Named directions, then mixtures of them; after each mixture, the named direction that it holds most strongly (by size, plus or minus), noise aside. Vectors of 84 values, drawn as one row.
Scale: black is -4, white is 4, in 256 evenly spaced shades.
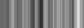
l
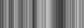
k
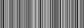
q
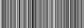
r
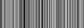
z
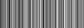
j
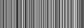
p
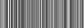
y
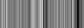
l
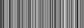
q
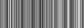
y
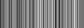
p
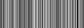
q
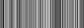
q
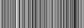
r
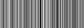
j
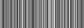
p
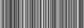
z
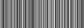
p
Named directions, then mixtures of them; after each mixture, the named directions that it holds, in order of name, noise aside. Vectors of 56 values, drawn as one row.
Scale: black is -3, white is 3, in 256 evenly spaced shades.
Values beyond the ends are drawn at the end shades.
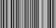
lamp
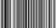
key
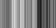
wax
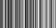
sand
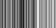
key, lamp, wax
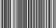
key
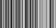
lamp, sand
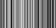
key, lamp, wax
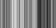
wax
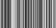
key, sand, wax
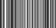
key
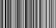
key, sand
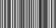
lamp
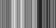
wax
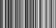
sand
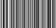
lamp, sand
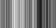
wax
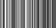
key, sand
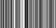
lamp, sand, wax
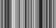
key, sand, wax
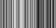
lamp, wax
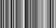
lamp, sand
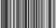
key, lamp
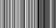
lamp, sand, wax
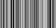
lamp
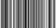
key, lamp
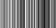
lamp, sand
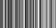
sand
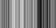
wax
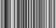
key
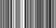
lamp, sand, wax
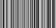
lamp, sand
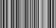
lamp
